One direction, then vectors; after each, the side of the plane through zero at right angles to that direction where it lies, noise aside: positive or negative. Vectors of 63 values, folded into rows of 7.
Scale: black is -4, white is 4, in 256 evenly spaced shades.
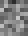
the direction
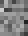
positive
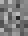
negative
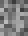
positive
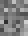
negative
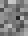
negative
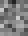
positive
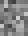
positive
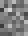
negative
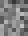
positive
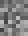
positive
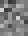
positive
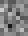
positive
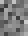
negative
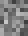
positive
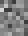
positive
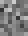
negative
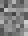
negative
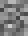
negative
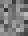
positive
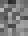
positive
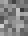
positive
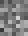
positive
